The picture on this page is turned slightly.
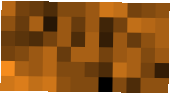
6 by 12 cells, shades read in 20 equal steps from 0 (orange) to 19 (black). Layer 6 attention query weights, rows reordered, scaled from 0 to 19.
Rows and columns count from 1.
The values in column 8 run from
3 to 19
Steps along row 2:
up down up down up down up down down up up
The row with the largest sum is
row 3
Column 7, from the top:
7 7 6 6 11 9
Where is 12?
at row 3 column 2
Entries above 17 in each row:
0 0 0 0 0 1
